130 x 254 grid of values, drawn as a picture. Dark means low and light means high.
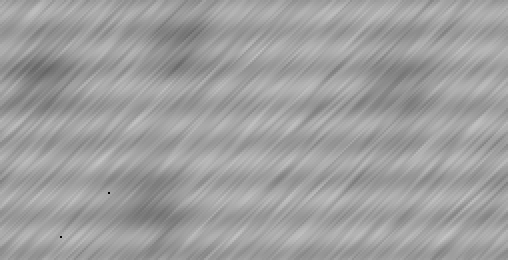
Lone odd cells: 2, each lower than its neighbours. Dips: four. Mirror symmetry: none. Stripes: horizontal, repeating 7 times. Odd rows or columns: none.
